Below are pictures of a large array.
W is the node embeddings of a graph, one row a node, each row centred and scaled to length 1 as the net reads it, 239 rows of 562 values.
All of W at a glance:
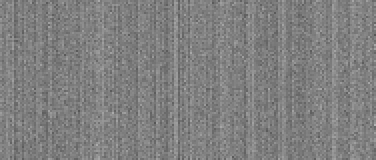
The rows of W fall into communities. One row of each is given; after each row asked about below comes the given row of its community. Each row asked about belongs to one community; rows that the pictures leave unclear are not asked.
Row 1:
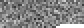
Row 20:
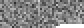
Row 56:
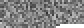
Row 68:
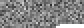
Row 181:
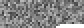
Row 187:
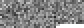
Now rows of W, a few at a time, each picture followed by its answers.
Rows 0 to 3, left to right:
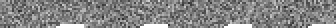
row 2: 20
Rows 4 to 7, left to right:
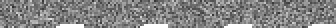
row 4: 187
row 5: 187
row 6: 1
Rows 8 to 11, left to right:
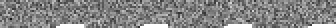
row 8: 68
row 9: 1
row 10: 181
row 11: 56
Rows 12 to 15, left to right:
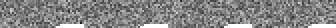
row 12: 1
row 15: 1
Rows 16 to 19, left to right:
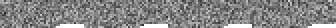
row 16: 68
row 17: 56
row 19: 181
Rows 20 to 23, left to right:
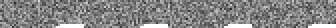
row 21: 68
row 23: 187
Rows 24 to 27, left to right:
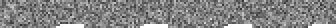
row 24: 56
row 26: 56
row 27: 187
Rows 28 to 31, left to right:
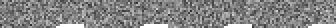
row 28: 187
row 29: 181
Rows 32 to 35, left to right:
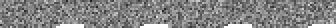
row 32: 187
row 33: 1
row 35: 20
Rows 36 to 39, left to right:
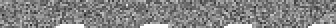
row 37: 187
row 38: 1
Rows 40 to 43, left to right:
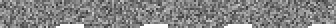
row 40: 56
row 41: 181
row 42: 181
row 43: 20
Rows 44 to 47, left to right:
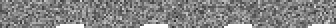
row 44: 187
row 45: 181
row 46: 187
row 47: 187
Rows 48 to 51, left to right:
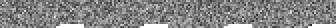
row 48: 20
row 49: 181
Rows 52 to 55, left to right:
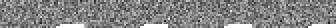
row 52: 56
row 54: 68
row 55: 1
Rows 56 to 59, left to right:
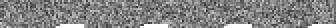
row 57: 56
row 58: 68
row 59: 181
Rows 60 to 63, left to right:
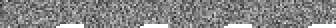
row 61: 20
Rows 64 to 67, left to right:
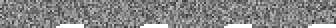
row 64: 68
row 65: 68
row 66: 181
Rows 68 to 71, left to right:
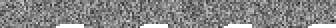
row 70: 20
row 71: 181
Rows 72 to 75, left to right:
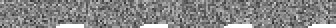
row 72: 68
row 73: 56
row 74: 20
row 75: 1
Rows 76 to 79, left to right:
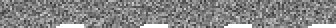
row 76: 187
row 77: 1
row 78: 1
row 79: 181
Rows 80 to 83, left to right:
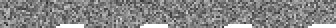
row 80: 181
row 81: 68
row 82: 187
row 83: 187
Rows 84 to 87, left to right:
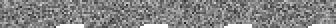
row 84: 187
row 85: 1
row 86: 20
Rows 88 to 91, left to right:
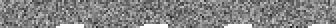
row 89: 20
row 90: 187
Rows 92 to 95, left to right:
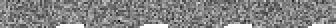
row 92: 181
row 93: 181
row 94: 68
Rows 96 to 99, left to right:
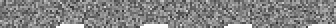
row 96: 187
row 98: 181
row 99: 187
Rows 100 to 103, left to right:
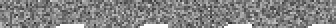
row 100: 56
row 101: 68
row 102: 56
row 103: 181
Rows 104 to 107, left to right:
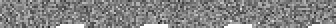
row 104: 56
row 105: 1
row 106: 1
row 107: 56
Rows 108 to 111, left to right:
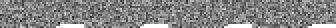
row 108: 20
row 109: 1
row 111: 56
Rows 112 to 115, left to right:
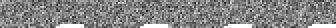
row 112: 68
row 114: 56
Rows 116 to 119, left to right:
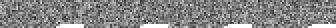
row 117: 68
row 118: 56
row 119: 181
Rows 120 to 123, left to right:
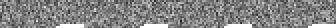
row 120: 56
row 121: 1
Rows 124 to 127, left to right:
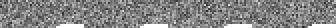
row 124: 1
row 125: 187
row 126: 181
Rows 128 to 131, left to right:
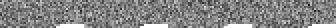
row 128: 187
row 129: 56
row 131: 56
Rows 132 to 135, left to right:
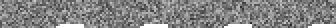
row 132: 20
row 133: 20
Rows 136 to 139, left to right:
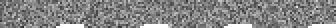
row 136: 1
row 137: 187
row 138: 56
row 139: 56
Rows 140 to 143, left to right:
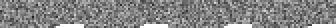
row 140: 56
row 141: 68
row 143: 56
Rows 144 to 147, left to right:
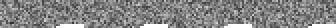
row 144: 20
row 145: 1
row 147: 56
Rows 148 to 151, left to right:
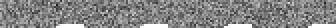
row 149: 187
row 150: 56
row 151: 187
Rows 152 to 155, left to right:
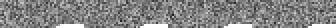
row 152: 181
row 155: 1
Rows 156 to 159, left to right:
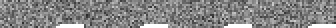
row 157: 187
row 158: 20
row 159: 181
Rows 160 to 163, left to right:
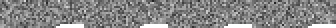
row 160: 56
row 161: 20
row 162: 20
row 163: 181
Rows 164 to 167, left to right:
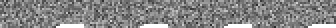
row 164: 1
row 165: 181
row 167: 1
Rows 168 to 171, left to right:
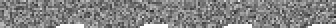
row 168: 56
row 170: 56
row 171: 56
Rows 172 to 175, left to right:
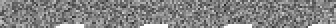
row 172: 68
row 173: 1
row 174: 68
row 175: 1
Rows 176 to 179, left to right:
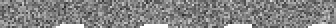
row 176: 68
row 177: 187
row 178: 181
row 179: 187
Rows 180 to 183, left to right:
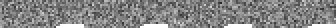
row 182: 181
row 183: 56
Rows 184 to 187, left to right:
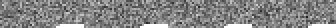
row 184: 187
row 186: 1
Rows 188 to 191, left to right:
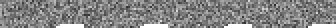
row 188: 181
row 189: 187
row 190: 1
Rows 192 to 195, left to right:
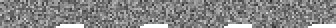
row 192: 181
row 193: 187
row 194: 20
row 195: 56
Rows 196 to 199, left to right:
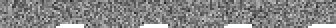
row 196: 20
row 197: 68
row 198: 187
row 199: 187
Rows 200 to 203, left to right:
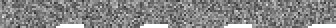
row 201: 187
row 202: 68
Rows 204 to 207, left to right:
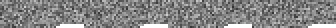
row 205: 187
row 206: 56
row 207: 181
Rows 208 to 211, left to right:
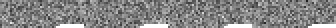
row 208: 181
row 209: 20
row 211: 56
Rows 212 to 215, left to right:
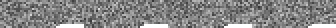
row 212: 187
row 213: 20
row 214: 1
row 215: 1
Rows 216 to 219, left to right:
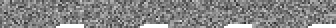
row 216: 20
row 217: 68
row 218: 1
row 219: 1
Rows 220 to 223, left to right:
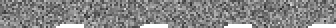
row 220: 187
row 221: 181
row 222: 20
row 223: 187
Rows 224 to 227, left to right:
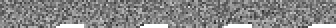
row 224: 1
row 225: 1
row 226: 68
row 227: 181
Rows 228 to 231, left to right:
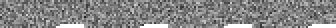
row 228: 56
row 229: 56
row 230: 68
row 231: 1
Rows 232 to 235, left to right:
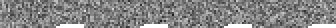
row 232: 181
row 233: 56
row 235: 187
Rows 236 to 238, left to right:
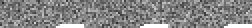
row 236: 1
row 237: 1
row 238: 1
